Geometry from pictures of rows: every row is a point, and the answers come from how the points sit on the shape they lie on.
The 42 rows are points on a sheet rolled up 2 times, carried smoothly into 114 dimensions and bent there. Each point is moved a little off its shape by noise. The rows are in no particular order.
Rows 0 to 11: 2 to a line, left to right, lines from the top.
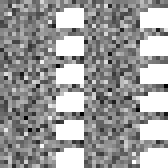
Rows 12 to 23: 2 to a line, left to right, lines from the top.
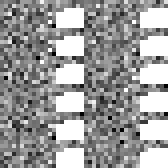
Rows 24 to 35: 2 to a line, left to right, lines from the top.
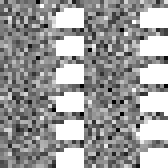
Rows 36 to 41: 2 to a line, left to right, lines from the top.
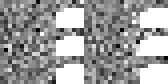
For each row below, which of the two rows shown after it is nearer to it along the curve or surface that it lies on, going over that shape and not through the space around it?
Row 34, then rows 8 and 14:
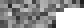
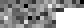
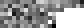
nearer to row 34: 14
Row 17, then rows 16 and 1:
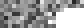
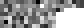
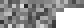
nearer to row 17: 1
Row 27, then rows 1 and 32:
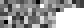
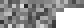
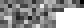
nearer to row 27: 32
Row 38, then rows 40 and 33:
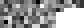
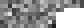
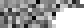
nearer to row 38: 33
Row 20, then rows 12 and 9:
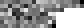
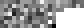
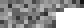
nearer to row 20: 12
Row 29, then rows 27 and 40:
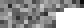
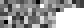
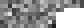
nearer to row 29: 40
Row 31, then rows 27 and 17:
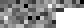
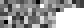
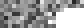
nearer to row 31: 27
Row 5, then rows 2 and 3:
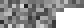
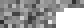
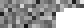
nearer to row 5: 2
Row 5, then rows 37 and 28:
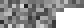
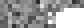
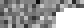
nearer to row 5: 37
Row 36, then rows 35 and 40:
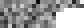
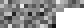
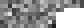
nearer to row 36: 35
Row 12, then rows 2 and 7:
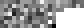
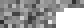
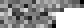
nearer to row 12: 7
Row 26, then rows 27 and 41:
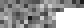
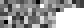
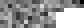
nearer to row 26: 41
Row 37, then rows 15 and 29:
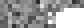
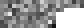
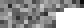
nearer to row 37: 15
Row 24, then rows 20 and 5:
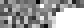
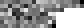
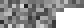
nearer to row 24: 20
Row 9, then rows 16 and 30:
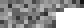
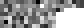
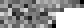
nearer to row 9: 30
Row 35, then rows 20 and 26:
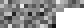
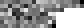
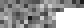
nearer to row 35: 20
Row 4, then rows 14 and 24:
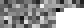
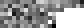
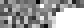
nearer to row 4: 24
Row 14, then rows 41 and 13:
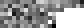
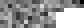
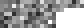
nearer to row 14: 13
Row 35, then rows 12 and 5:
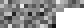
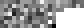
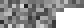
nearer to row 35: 12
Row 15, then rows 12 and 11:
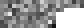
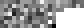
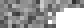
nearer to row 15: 11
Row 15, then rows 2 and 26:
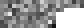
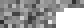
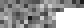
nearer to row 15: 2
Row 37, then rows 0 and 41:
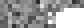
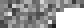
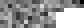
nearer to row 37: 0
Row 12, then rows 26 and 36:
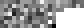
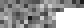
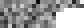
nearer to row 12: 36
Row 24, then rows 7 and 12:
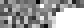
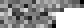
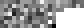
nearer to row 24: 7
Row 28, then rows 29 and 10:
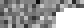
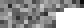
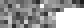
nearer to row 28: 10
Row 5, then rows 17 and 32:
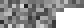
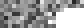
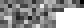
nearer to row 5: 17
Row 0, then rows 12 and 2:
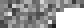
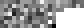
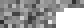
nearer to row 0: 2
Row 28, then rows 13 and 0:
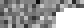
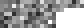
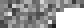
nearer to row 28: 13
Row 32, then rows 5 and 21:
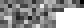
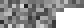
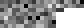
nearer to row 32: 21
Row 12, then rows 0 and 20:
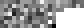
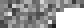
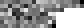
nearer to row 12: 20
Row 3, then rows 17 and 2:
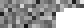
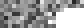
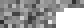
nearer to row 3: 17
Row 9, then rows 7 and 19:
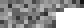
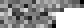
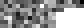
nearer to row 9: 7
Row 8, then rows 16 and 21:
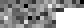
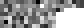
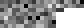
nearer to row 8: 21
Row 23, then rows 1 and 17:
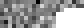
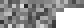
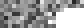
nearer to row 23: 17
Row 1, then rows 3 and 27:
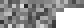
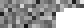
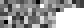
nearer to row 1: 3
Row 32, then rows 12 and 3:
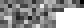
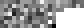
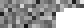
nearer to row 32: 12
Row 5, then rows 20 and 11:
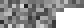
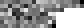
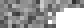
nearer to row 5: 11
